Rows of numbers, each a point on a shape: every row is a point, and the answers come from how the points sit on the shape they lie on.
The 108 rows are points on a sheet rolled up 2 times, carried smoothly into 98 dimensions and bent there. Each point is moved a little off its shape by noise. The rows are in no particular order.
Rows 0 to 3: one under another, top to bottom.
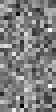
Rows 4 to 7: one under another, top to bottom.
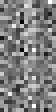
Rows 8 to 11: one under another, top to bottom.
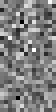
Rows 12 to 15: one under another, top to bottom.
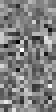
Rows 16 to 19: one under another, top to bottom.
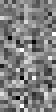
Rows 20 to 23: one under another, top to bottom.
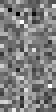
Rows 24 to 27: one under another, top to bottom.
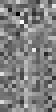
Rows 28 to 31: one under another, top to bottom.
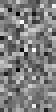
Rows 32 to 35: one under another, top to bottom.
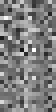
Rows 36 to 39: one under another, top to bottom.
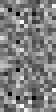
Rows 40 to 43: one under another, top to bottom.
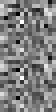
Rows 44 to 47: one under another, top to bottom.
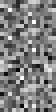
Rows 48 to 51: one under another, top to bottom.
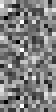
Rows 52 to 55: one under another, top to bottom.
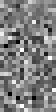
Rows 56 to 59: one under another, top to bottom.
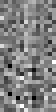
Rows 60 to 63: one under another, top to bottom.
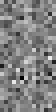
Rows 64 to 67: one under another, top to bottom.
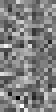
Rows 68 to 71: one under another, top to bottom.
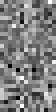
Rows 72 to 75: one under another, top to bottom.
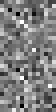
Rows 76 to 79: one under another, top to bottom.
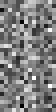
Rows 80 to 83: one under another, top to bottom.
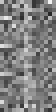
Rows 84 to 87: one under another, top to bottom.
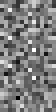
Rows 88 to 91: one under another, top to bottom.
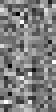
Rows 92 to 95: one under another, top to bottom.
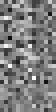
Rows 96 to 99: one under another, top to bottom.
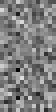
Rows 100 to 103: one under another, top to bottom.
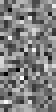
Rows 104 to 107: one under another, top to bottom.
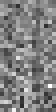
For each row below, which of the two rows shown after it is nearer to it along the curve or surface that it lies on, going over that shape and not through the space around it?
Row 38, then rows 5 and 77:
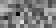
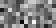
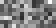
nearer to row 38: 5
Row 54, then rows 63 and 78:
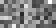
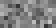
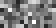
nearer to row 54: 78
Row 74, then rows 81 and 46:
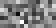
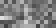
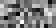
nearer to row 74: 46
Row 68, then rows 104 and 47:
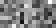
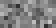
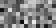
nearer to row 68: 47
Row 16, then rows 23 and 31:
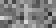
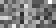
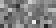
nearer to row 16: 31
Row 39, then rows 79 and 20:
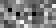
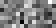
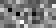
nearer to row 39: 20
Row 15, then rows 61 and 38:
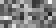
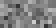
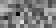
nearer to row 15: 38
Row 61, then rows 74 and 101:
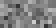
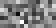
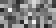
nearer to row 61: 101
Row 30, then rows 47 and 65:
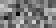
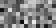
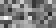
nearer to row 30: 47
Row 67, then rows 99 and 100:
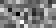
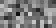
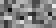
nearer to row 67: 100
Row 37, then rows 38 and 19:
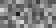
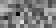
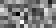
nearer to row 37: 38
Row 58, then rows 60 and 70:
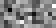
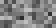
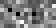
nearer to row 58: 70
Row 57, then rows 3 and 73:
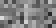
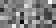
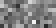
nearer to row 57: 73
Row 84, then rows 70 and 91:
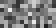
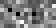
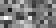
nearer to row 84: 91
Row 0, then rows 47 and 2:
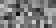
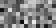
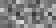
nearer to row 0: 2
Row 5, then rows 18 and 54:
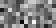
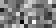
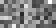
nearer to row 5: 18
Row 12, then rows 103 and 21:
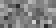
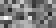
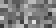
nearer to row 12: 21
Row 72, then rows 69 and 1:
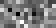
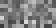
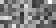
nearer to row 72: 1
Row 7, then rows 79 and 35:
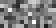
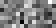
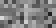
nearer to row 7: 79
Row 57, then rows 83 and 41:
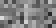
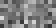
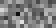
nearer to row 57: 83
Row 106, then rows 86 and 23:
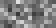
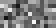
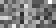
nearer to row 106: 86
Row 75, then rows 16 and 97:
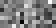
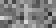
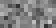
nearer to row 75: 16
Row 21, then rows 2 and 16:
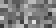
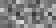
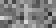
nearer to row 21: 16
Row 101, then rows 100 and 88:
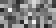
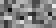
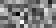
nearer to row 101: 100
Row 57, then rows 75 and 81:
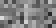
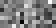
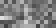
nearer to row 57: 81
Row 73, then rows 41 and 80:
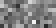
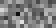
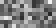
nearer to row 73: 41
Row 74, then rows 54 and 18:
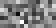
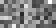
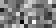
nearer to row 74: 54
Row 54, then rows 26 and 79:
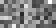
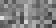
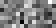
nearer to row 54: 79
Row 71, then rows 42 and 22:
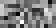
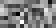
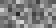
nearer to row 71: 42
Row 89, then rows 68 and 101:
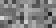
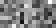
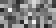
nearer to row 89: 101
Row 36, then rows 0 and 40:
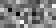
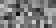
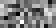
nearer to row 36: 40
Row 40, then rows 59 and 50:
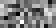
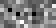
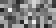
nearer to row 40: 59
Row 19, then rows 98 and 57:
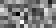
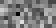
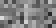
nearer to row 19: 98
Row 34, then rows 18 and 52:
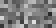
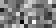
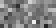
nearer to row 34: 52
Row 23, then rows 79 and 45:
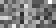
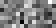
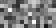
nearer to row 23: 79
